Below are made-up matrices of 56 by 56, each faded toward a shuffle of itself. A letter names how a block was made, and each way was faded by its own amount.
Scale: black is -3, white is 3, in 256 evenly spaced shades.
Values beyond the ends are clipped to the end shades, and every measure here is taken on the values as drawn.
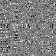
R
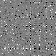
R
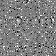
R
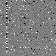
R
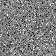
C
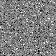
C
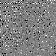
R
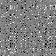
R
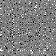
R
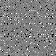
R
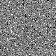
C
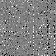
R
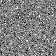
C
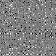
R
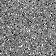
C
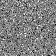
C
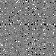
R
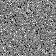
C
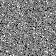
C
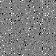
R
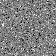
C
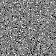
C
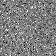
C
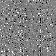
R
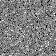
C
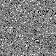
C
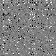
R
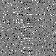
R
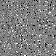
R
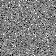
C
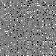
R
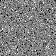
C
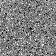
C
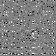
R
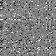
R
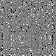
R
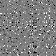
R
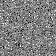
C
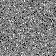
C
